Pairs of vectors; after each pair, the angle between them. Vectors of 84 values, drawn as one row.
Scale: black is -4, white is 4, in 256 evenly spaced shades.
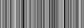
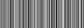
partly aligned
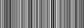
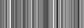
partly opposed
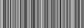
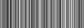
partly aligned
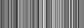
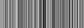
nearly opposite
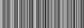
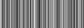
partly aligned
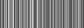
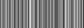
partly aligned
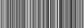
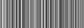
partly aligned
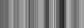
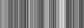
nearly opposite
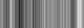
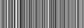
orthogonal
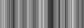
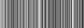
partly aligned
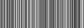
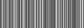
partly aligned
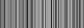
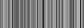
orthogonal
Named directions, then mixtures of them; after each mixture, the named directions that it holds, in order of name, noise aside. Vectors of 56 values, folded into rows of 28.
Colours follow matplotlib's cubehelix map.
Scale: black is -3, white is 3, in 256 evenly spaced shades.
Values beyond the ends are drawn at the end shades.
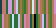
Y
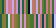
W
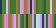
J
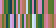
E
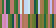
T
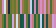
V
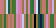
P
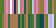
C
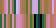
C, P, Y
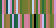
Y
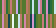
E, Y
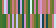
V, W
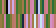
P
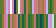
C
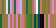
C, P, W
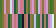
C, P, V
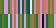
V, W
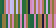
C, W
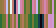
C, P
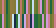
E, Y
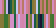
E, P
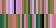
C, E, W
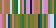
C, W
